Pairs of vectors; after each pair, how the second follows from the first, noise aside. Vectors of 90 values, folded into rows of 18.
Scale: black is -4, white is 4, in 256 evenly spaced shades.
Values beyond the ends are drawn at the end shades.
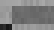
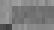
shrunk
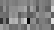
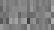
shrunk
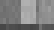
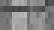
wrapped around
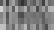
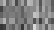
wrapped around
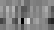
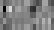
wrapped around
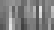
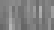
shrunk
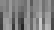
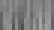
shrunk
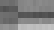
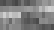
wrapped around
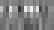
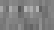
shrunk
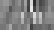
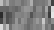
wrapped around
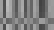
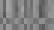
shrunk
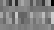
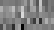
wrapped around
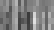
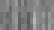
shrunk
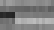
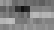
wrapped around
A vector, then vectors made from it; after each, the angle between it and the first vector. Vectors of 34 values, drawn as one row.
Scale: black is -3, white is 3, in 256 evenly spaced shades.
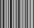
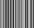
partly aligned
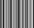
nearly parallel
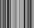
orthogonal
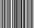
partly opposed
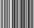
nearly opposite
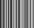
nearly parallel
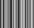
nearly parallel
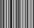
nearly parallel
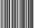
nearly opposite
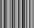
orthogonal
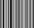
nearly parallel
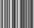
nearly opposite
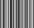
nearly parallel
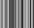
orthogonal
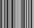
partly opposed
